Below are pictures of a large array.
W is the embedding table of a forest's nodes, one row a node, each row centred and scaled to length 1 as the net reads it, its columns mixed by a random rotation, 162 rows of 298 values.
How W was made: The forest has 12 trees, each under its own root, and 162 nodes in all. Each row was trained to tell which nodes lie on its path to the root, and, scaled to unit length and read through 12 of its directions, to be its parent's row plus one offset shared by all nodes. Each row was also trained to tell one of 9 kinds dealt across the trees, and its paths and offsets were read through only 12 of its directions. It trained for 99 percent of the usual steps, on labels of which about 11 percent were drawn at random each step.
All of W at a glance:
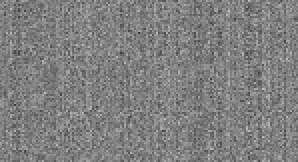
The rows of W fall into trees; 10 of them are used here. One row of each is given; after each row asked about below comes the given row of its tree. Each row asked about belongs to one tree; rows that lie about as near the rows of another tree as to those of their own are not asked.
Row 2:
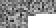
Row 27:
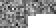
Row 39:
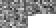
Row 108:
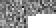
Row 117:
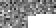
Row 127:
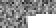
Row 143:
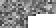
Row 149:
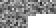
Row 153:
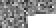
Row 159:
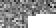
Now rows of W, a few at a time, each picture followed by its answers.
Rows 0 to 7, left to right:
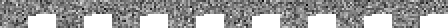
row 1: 149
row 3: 108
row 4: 117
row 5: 39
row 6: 127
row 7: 159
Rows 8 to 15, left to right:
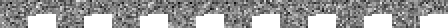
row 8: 153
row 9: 39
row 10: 153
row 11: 127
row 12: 127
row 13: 143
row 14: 153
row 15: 153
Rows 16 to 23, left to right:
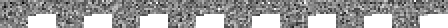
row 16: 2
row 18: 159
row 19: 2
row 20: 159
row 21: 149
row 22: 143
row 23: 153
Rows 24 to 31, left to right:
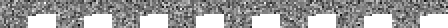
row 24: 153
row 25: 117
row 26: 159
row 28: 127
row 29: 108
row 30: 143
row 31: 159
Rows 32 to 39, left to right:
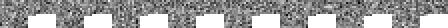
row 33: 27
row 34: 108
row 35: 127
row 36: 127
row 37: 143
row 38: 2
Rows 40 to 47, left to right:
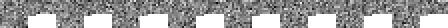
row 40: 127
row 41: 159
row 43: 27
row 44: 159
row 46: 108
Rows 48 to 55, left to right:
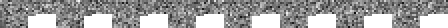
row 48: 143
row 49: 159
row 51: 127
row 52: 153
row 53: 153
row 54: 27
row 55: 153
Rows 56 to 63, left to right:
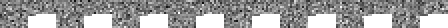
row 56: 2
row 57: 117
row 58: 39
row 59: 159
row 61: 108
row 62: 39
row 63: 127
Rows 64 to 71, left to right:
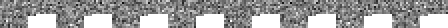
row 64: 149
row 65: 143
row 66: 2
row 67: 159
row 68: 149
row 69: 2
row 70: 2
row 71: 149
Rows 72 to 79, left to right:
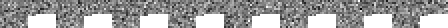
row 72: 27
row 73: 2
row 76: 143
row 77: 2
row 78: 159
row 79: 127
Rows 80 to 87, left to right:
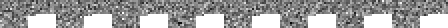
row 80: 108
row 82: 153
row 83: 27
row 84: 2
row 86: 153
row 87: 2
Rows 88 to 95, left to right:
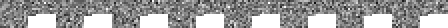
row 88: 159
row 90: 143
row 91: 108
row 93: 39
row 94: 27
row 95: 153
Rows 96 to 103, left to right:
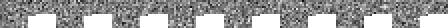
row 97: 27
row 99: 108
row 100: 117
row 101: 143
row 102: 143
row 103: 27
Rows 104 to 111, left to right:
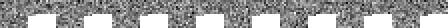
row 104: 153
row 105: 143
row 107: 27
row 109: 27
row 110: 39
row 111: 159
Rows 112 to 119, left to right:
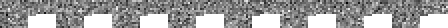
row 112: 143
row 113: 143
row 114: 39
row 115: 2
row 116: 159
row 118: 127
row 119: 2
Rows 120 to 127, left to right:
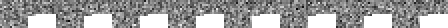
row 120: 39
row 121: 2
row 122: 108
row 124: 127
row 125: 108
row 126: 143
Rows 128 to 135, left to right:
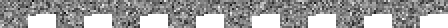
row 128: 127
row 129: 143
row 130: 27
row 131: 2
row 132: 153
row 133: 159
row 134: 27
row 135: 153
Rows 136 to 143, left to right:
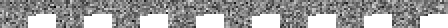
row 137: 127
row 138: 117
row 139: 153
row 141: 149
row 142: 153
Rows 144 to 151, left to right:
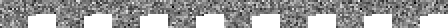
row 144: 117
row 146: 27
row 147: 2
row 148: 149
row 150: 159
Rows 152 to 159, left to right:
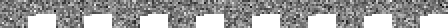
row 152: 108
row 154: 159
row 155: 2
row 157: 39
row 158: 127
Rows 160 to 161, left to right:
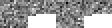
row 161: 127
